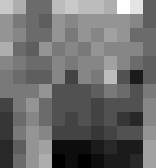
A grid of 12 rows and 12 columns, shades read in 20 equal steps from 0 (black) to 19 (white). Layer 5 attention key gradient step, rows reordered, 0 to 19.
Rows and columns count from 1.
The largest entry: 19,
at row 1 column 10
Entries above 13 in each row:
7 0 0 0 0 1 0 0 0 0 0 0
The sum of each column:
97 107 109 111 89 82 89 89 103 95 81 108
